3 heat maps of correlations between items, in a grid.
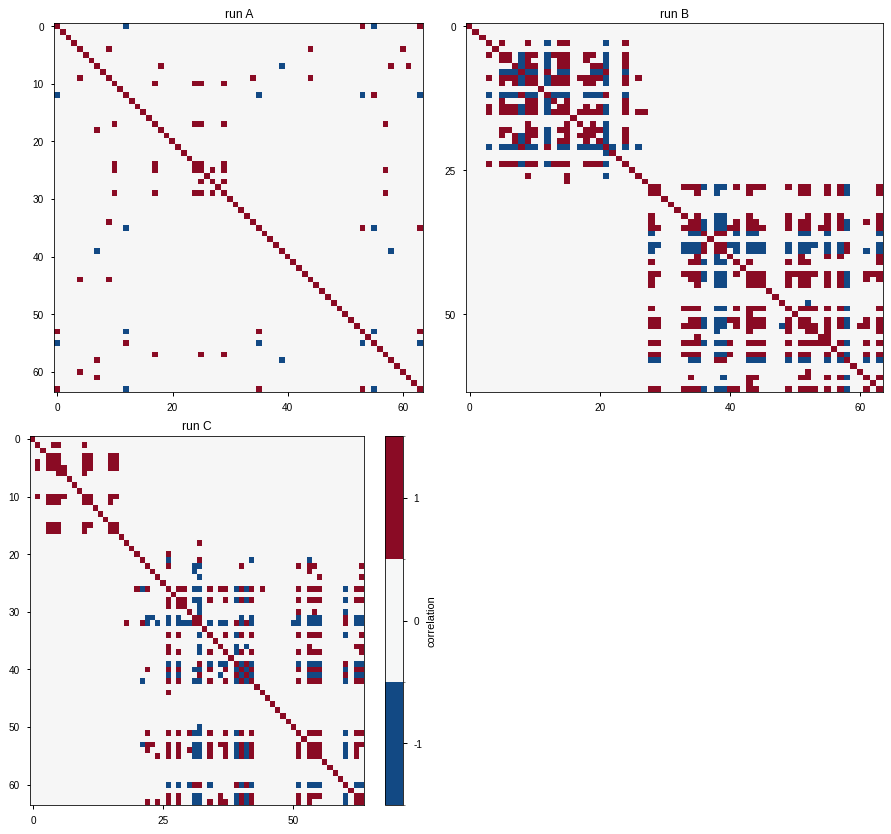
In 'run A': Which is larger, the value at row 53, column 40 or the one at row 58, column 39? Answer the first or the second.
the first
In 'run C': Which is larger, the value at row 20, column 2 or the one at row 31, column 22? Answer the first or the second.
the first
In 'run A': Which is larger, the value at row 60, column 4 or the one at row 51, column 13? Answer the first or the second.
the first
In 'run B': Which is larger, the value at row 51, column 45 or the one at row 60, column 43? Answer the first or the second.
the first
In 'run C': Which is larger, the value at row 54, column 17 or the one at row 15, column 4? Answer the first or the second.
the second
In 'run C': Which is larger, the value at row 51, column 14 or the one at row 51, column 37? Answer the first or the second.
the second
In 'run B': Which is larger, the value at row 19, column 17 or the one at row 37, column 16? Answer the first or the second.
the first
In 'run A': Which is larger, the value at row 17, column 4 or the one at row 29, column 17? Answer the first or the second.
the second
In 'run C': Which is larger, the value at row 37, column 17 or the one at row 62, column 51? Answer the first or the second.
the second
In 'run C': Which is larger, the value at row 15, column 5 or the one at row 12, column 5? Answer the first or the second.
the first
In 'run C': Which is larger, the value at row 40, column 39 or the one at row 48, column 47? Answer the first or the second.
the second
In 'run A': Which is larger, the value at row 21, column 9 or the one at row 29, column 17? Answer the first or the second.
the second
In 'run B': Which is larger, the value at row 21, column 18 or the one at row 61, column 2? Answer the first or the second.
the second
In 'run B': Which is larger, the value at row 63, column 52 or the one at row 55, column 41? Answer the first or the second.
the first
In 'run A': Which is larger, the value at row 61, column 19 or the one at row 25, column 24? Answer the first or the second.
the second
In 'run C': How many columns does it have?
64
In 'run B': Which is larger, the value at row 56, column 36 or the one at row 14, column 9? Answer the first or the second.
the second
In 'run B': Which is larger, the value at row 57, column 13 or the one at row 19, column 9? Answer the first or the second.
the second
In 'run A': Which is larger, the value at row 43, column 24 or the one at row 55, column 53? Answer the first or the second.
the first
